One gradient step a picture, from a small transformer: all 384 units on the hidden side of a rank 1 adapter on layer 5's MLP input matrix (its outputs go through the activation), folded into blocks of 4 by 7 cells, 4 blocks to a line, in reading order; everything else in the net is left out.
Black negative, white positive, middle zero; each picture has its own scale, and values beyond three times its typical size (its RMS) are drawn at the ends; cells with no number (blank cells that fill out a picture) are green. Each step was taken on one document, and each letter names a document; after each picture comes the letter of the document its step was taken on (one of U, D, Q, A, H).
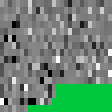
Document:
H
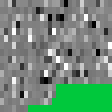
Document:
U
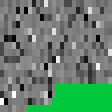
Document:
H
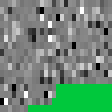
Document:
U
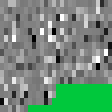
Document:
U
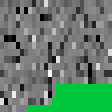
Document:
H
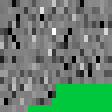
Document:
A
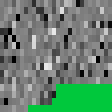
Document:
A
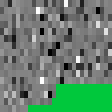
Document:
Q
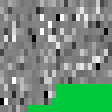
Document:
U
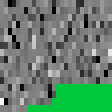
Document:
A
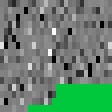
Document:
A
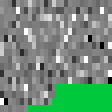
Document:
H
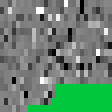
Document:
Q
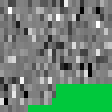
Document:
Q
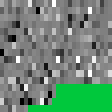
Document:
H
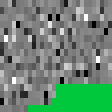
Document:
Q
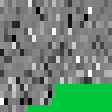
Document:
H
